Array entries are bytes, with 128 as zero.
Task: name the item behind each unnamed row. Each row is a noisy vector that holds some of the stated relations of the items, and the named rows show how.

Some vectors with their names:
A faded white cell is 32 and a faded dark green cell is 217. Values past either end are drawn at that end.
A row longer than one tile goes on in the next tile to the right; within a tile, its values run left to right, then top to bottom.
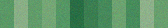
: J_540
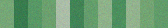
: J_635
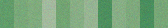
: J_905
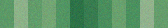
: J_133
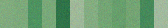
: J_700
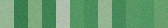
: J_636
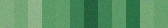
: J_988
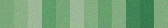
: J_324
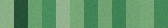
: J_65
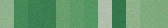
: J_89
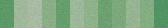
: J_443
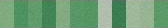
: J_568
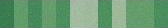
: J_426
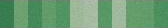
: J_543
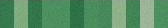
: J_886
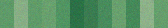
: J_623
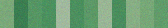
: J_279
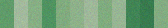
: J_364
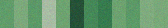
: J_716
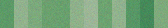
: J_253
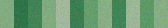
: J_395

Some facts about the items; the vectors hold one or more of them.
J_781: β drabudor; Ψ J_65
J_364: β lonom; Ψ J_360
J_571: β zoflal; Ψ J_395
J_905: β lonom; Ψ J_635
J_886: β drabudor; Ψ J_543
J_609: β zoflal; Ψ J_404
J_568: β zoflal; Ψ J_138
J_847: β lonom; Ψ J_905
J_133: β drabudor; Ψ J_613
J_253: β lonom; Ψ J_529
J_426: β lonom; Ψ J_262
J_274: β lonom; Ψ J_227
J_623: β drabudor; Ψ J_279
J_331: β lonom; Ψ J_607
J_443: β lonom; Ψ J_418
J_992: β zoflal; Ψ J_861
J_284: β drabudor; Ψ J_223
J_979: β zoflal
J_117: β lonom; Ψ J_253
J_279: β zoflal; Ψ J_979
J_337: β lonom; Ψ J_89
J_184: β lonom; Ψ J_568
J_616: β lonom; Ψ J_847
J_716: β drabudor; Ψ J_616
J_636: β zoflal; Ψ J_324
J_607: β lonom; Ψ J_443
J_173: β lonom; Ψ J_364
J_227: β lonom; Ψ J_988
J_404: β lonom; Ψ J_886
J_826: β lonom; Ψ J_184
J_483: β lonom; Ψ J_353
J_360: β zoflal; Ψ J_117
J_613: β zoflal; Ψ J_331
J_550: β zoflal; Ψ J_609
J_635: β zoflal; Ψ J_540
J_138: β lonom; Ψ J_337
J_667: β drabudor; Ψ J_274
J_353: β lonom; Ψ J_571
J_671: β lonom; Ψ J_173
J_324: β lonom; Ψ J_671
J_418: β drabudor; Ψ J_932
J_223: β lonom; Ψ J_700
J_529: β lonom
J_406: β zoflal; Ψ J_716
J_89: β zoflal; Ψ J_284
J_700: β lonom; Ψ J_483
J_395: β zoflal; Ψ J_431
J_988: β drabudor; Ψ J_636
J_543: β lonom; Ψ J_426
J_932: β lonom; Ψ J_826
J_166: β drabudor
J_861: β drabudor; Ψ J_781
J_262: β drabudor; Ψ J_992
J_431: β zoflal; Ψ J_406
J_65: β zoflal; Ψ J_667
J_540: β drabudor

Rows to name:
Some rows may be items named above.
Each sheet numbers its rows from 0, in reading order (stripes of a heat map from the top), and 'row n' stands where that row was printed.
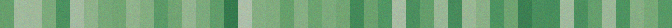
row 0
J_826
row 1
J_138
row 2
J_613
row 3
J_550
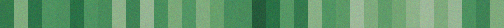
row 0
J_886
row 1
J_667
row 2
J_117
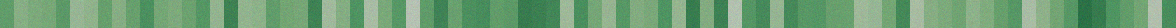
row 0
J_529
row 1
J_353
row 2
J_274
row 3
J_609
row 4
J_636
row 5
J_184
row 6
J_418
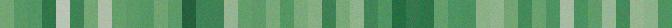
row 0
J_360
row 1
J_992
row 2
J_284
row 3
J_613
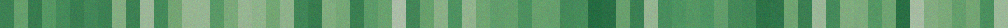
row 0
J_262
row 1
J_671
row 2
J_635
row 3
J_781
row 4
J_861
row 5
J_223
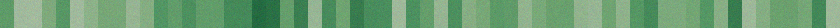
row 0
J_932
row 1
J_781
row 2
J_550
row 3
J_253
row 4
J_483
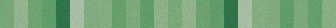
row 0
J_337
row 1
J_337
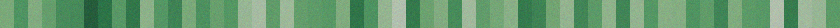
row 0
J_667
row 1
J_404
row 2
J_406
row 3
J_571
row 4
J_568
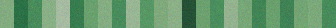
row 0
J_431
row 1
J_65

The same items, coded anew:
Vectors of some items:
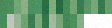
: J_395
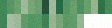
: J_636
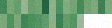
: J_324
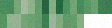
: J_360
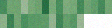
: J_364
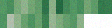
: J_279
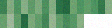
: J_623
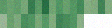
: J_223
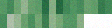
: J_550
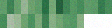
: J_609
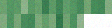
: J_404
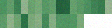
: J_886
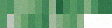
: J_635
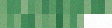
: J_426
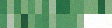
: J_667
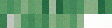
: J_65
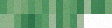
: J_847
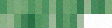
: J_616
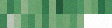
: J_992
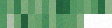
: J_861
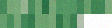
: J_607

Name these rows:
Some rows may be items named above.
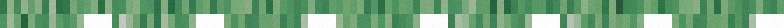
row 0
J_988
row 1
J_431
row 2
J_826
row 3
J_700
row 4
J_613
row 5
J_992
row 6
J_826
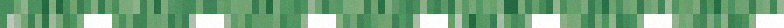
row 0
J_571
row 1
J_932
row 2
J_337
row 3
J_184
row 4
J_716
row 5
J_353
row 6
J_483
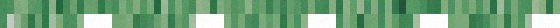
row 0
J_406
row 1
J_227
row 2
J_404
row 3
J_418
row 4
J_274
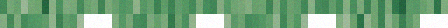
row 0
J_671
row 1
J_404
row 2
J_529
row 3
J_284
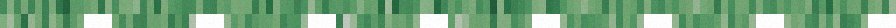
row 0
J_284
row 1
J_932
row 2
J_138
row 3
J_65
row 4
J_89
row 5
J_253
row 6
J_117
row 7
J_483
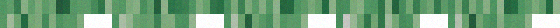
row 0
J_262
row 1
J_568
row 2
J_781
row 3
J_431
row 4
J_781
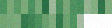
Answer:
J_274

